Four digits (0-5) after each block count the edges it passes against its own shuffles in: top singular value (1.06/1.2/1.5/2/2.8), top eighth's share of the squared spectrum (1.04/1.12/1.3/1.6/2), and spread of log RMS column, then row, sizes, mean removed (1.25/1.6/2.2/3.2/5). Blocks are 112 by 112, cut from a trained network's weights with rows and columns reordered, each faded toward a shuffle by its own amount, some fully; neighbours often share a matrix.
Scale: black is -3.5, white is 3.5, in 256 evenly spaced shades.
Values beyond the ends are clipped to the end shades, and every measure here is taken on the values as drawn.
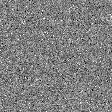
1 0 0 0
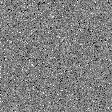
0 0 0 0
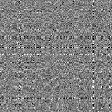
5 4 2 3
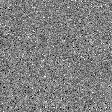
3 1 0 1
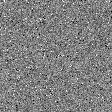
0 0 0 0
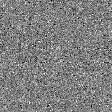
3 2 0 1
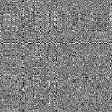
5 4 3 3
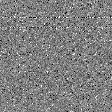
4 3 0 2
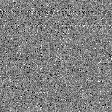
3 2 1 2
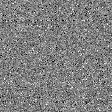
3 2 0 1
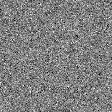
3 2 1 0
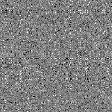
4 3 2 2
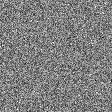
0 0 0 0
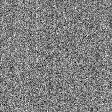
3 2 0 0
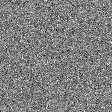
0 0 0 0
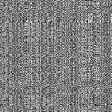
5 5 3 2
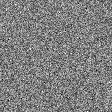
0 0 0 0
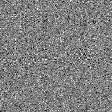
3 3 1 2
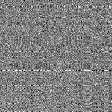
4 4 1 3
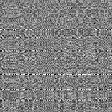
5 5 1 3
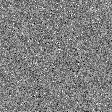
1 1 0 0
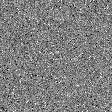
1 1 0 0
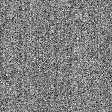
2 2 0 0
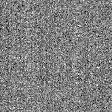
3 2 0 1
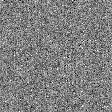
2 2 0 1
